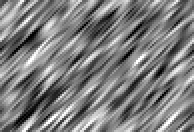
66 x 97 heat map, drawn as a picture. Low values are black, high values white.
Average level on the scale: 50%. Mirror symmetry: none. Grain: diagonal, up to the right. Slope: none. Histogram: bell-shaped.
